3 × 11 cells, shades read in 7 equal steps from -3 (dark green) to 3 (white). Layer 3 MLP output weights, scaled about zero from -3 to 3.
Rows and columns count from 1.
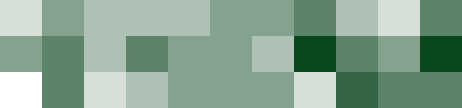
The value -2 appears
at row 3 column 9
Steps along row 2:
down up down up same up down up up down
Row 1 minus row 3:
-1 1 -1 0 1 0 0 -3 3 3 0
